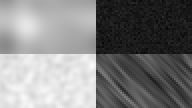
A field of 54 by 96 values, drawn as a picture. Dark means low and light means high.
It is made of 2 by 2 panels. Panel 1,1: high, smooth. Panel 1,2: very low, fine-grained, faint in contrast. Panel 2,1: very high, blotchy, faint in contrast. Panel 2,2: low, slanting down to the right.
